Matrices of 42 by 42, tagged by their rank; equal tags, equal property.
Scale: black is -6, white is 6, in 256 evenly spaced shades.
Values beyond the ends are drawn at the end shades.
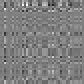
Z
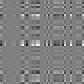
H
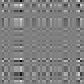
H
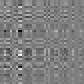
Z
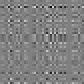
Z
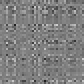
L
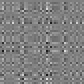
Z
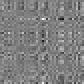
L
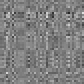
L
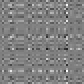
Z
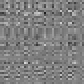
L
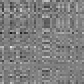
L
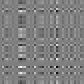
H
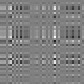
H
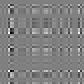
H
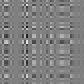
H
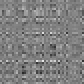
L
